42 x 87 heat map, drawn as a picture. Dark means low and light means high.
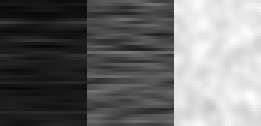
The table splits into one row of 3 panels. Panel 1,1: very low, streaked across, faint in contrast. Panel 1,2: low, streaked across. Panel 1,3: very high, blotchy, faint in contrast.
